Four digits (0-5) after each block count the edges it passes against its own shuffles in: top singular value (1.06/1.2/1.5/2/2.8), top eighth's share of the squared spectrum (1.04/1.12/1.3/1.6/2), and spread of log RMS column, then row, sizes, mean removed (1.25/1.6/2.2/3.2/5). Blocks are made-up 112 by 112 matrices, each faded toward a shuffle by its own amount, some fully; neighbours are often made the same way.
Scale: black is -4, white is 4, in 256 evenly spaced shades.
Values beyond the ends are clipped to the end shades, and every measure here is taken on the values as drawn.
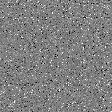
3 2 0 1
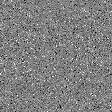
3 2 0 0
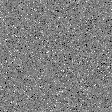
0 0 0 0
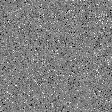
2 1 0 0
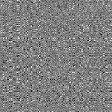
5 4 3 3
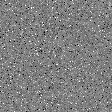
0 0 0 0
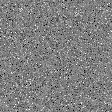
0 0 0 0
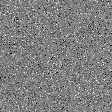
0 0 0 0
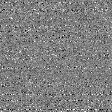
2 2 0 3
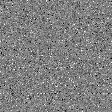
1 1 0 1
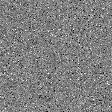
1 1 0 1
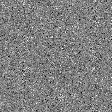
0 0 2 0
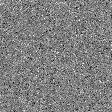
0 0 0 0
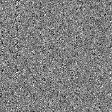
1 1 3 0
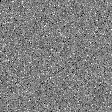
0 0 0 0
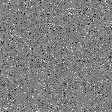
1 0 0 0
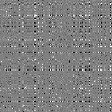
5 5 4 4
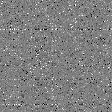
4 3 1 1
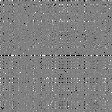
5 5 2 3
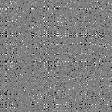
5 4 3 3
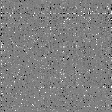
4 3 2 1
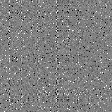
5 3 2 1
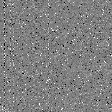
4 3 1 0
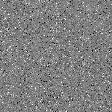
3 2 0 0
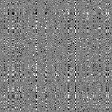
5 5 4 3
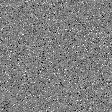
1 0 0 0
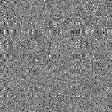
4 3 2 2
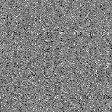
4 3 1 2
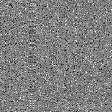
4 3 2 1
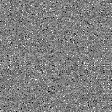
4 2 1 1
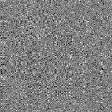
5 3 2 2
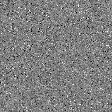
3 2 1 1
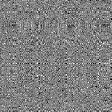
5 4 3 3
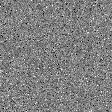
1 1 0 0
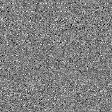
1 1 0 3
